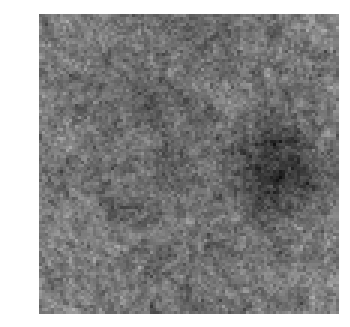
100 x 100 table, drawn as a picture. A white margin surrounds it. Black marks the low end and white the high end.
Grain: blotchy. Odd rows or columns: none. Dips: one, in the middle right. Stripes: none. Ninth with the lowest average: middle right.
